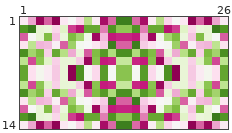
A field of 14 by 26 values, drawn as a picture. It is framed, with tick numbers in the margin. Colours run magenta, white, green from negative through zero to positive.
There is no overall slope. No seam splits the table. No row or column stands out. Its left and right halves mirror each other, and so do its top and bottom.
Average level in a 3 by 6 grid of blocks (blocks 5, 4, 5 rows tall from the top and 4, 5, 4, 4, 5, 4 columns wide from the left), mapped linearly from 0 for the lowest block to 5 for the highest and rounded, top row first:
4 2 3 3 2 4 | 5 0 4 4 0 5 | 4 2 3 3 2 4
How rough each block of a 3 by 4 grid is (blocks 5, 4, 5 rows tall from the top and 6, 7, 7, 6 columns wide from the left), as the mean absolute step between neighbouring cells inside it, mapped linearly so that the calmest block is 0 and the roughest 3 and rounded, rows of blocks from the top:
1221 | 0330 | 1221
